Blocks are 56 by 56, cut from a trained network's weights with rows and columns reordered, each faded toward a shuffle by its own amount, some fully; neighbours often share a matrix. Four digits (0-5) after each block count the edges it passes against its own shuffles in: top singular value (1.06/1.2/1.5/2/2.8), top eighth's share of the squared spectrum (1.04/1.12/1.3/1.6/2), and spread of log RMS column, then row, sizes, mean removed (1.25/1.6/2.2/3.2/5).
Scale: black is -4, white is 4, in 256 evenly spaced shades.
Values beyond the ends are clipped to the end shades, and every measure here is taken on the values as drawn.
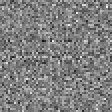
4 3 0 2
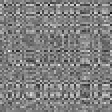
5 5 2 4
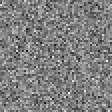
0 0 0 0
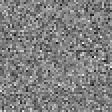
2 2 0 0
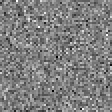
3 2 0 1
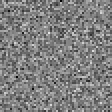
0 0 0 0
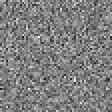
3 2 0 1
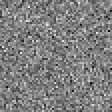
2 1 0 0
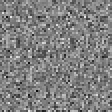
4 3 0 2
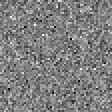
0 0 0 0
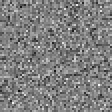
2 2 0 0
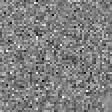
3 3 1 1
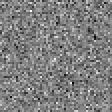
2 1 0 0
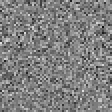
3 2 0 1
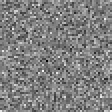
3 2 0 1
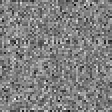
3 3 0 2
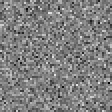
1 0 0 0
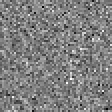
2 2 0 0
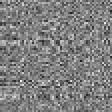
4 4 2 3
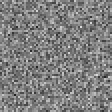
0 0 0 0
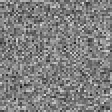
3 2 0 0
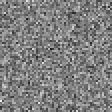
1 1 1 0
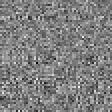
4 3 0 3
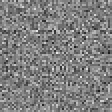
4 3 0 2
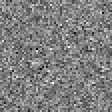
2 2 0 0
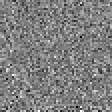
3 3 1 2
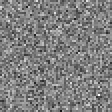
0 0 0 0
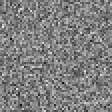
1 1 0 0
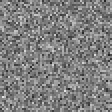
0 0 0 0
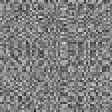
5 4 1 3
